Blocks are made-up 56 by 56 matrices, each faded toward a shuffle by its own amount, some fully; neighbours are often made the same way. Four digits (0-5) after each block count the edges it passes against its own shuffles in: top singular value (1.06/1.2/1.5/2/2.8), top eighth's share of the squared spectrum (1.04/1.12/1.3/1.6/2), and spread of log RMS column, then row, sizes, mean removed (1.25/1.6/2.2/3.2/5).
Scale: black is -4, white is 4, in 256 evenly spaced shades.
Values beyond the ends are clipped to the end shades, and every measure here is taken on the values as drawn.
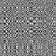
5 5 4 4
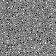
2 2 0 0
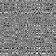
4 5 2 3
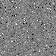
1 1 0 0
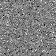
1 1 0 0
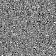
0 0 0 1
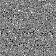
1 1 0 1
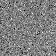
0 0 0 0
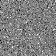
1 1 0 1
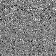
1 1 0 2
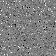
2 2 0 1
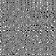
4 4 2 2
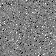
0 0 0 0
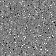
0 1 0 0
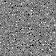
2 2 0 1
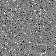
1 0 0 0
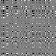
4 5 3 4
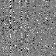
3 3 2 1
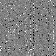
3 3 2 0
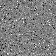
1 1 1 0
